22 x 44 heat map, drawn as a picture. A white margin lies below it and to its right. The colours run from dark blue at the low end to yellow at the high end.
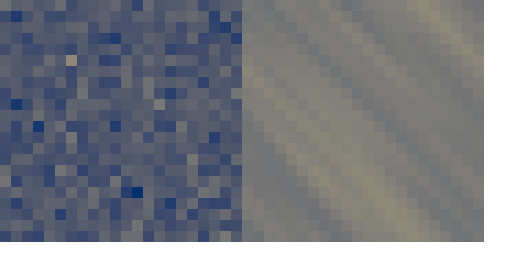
The table splits into one row of 2 panels. Panel 1,1: low, fine-grained. Panel 1,2: middling, slanting down to the right, faint in contrast.
